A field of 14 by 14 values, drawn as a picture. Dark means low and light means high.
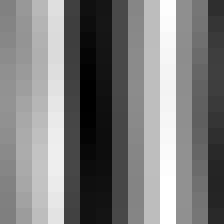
Slope: none. Stripes: upright, repeating 2 times. Grain: streaks running down. Average level on the scale: 50%.
